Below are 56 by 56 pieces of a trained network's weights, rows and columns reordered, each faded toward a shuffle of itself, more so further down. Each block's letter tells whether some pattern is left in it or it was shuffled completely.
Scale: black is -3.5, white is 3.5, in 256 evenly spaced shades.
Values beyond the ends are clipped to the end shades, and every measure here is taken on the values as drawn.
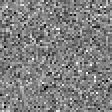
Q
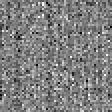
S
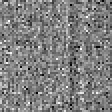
S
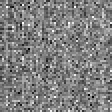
S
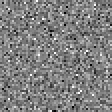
Q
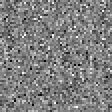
Q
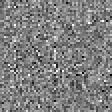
S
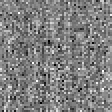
S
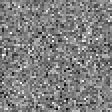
Q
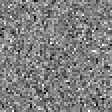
Q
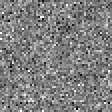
Q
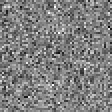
S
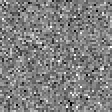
Q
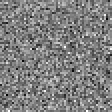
Q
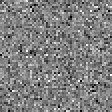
S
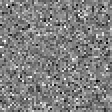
Q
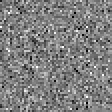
S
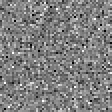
Q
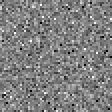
Q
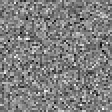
Q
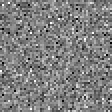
Q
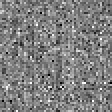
S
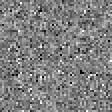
S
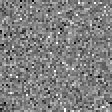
Q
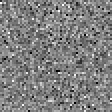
Q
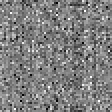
S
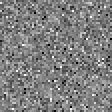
Q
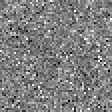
Q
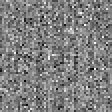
S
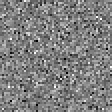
Q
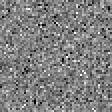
Q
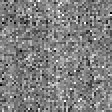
S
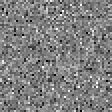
Q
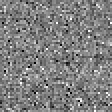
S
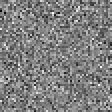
S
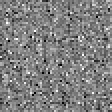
S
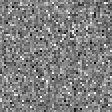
Q
